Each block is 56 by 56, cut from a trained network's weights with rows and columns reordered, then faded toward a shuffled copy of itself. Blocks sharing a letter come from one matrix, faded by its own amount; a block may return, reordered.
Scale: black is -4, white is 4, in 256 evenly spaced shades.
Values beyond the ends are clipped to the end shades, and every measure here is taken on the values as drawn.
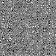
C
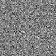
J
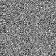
J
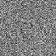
J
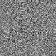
J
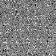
C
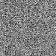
J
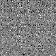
C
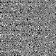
C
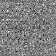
C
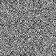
J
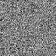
J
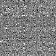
C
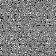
C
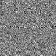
J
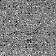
C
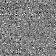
C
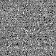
C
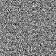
J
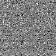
C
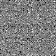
C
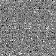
C
